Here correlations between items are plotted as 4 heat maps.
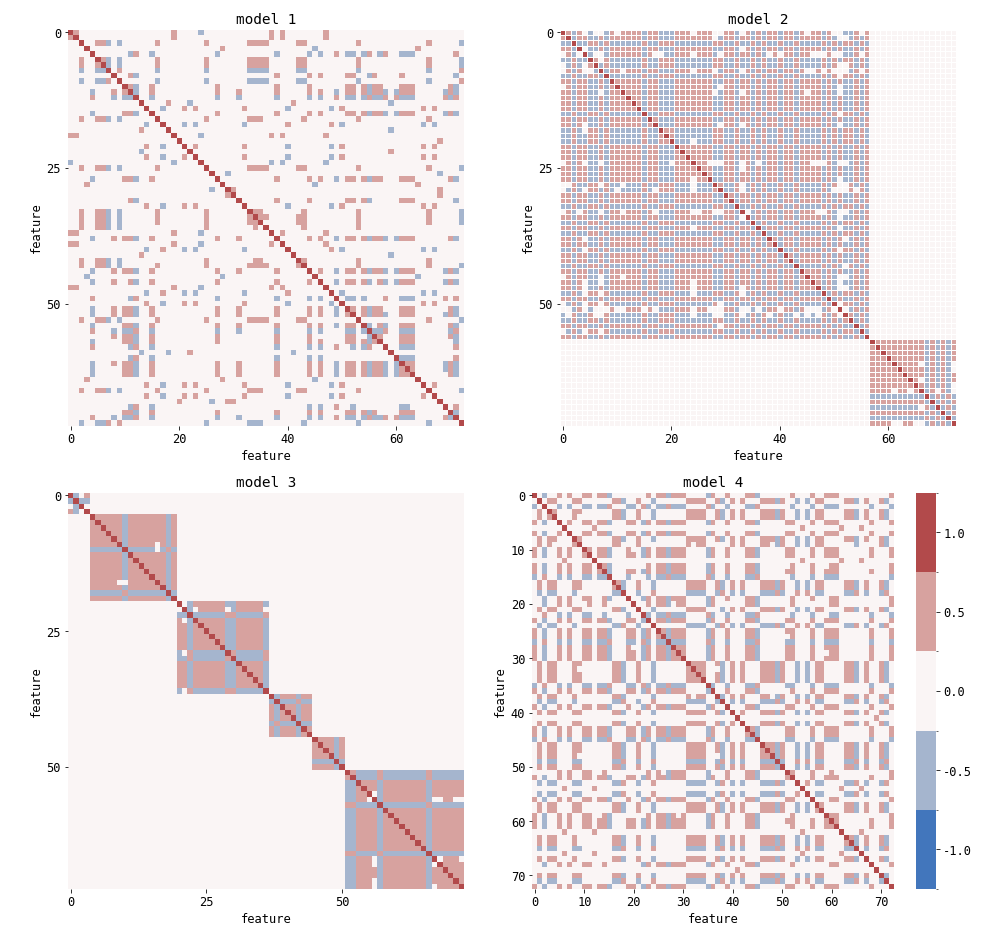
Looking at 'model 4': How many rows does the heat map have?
73
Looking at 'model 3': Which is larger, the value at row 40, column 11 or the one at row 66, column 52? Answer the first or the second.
the second
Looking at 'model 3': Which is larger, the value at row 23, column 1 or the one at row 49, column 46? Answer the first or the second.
the first
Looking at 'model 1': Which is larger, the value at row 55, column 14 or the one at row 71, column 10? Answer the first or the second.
the first
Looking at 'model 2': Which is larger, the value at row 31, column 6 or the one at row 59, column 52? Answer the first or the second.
the second
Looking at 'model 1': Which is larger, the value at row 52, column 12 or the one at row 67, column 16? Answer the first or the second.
the second
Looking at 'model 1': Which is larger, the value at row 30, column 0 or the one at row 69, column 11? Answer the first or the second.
the first
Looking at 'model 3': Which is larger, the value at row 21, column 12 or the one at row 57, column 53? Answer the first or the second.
the first
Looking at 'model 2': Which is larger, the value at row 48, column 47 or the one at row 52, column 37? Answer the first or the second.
the second
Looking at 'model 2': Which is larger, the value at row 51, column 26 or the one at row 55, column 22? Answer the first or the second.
the first
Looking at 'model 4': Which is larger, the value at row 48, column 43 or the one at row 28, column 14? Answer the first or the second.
the second
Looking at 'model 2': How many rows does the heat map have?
73
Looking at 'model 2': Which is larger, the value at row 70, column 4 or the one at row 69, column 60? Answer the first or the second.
the first
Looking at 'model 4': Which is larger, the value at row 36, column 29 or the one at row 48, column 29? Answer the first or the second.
the first
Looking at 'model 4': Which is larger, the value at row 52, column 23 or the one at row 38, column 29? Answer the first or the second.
the first
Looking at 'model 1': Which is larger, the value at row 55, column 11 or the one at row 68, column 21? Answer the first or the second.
the second
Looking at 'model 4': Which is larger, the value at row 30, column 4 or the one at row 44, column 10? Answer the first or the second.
the second
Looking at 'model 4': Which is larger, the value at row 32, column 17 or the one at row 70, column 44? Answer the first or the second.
the first
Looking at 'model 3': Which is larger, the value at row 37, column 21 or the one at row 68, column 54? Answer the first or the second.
the second
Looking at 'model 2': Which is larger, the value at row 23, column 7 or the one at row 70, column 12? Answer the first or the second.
the first
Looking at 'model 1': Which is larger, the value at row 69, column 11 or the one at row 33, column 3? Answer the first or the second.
the second
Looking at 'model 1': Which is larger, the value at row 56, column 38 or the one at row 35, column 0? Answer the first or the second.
the first
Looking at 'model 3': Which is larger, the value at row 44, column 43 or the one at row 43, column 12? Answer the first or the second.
the first
